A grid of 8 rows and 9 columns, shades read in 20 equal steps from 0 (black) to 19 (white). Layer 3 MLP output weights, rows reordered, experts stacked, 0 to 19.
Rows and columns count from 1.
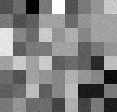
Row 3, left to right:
17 10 8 15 11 13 10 12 12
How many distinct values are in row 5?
6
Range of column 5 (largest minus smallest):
14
